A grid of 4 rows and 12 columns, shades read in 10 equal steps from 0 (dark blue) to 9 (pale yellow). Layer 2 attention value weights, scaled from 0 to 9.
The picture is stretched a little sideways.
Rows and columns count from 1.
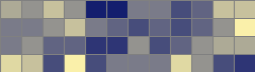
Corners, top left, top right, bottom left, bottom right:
6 7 8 1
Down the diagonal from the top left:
6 4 3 9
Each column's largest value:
8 7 7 9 4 4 5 4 8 5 7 9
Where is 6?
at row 1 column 1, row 3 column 11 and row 3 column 12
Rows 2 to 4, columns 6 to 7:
3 2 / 1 5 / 4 4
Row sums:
50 51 44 56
